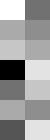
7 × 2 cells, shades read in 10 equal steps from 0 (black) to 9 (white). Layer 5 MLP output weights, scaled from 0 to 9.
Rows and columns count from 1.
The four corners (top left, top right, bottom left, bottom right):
9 4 3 8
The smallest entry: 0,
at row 4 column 1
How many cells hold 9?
1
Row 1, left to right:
9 4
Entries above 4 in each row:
1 2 2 1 1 2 1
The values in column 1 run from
0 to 9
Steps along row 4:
up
